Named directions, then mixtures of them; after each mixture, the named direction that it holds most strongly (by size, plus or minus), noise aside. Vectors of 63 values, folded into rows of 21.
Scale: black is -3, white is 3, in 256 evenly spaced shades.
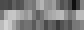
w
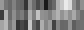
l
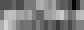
w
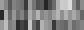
l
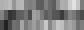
w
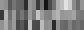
l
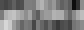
w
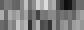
l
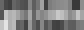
w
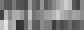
l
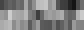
w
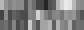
l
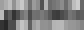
w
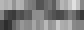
w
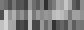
l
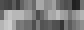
w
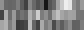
l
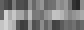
w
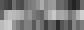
w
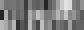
l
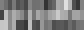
l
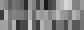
l
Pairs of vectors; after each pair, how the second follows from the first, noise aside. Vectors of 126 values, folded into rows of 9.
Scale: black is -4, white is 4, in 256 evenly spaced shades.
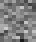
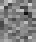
wrapped around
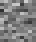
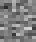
wrapped around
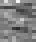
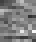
wrapped around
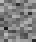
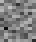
copied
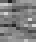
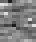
copied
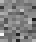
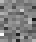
copied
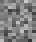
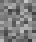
copied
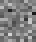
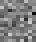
copied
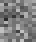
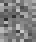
copied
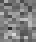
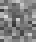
wrapped around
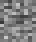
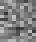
wrapped around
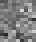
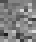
copied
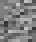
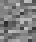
copied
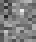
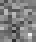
wrapped around
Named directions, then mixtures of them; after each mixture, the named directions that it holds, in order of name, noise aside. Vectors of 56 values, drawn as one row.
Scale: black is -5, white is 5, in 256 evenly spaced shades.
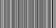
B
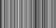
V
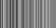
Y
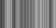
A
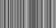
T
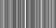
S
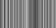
T, V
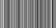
A, B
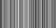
V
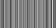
B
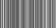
B, T, Y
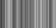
A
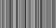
A, S, Y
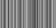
T, Y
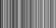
A, Y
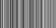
T, Y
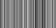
B, V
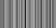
S
